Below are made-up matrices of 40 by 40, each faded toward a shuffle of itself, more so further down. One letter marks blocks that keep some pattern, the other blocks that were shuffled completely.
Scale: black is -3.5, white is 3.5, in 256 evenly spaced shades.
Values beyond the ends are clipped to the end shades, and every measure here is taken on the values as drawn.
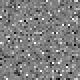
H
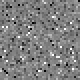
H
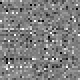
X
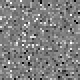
H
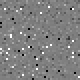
H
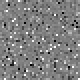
H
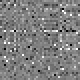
X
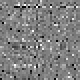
X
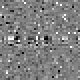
X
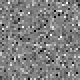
H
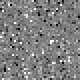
H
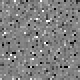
H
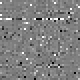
X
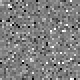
H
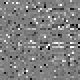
X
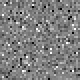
H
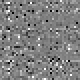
X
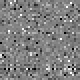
X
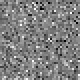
H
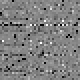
X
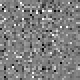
X
